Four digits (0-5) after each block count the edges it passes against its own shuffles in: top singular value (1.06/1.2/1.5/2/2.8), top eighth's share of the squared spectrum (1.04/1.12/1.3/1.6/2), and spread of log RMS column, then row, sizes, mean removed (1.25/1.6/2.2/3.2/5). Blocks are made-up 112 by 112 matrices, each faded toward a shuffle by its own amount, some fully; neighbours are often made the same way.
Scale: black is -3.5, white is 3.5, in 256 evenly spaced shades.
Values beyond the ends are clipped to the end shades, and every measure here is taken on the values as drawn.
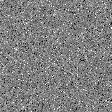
2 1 0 0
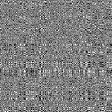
5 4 3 3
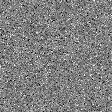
2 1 0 0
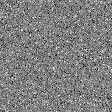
0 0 0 0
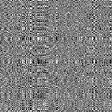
5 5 4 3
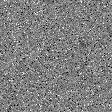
2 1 0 0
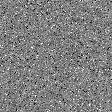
1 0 0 0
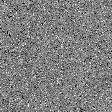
0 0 0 0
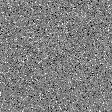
1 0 0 0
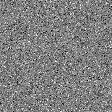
0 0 0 0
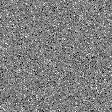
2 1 0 0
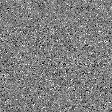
1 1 0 2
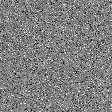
0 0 0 0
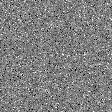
0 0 0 0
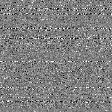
2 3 0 4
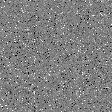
3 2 1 0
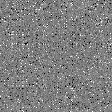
3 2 1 1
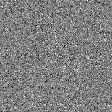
3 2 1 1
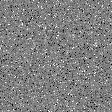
2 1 0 0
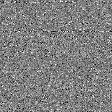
1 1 0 2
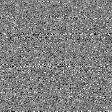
1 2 0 4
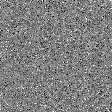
0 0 0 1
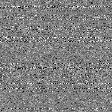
2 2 0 4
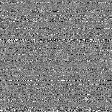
2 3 0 4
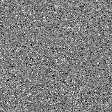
0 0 0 2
